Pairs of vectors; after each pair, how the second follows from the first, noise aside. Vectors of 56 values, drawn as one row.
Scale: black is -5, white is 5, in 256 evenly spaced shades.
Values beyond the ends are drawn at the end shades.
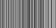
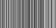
copied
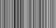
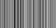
copied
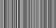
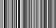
scaled up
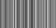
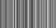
copied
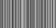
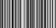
scaled up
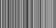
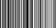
scaled up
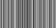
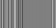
partly zeroed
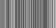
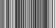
scaled up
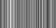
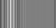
partly zeroed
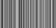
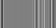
partly zeroed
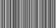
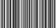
scaled up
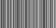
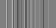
partly zeroed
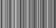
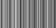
copied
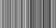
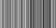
copied
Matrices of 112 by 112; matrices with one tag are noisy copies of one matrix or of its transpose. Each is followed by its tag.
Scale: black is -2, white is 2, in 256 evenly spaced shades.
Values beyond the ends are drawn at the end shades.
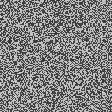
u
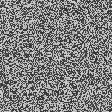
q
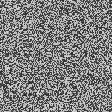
q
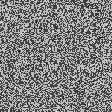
q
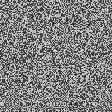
u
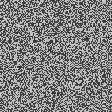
u
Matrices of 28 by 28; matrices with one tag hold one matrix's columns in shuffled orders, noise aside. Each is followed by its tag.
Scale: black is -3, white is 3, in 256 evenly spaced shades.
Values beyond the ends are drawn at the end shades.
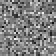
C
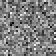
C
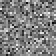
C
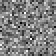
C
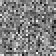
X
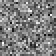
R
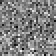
X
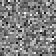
C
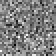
X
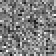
X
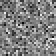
C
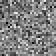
C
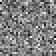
C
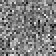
X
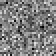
X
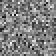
R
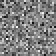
C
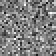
C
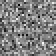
R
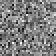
R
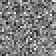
C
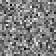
R
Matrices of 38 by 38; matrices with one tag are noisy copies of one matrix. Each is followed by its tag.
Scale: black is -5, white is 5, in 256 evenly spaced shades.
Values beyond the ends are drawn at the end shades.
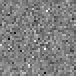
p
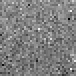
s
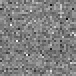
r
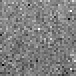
s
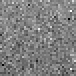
s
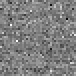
r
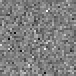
p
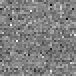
r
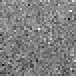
s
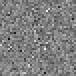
p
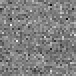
r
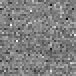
r
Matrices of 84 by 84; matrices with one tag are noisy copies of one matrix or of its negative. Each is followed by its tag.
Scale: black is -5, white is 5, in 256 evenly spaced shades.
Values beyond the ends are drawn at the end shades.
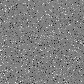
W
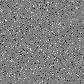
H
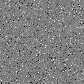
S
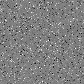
H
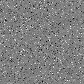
H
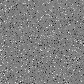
W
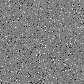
S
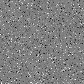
S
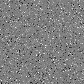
S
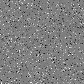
S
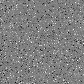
W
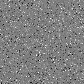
S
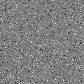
W
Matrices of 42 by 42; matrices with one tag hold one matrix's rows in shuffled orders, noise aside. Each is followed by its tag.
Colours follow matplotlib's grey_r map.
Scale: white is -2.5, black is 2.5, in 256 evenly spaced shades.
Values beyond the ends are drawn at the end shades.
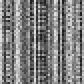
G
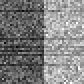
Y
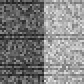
Y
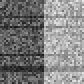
Y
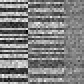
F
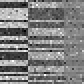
F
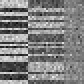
F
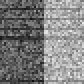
Y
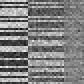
F
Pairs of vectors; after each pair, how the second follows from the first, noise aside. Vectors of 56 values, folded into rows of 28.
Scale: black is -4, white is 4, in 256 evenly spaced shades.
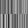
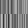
copied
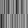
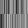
copied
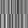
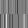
partly zeroed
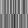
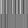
partly zeroed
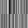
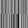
reversed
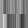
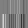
partly zeroed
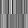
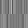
shrunk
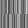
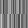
reversed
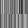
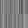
shrunk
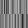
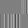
partly zeroed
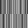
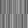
shrunk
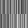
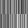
copied
